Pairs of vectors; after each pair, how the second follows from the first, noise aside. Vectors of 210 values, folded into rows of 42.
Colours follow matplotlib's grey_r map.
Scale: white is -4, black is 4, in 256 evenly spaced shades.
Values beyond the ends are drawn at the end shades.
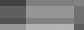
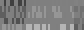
partly zeroed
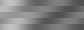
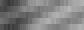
negated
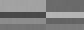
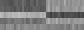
negated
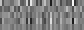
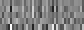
reversed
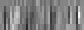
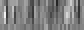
reversed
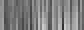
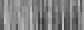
negated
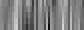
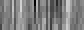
reversed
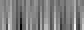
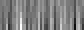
negated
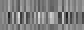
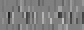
partly zeroed
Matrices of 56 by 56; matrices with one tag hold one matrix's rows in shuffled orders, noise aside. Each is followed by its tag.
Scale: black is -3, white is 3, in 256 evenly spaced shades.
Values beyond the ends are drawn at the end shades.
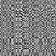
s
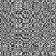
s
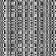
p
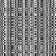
p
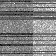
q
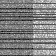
q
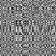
s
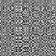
s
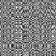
s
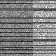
q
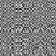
s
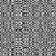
s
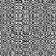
s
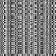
p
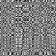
s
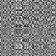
s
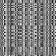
p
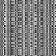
p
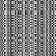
p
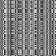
p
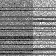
q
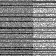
q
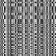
p
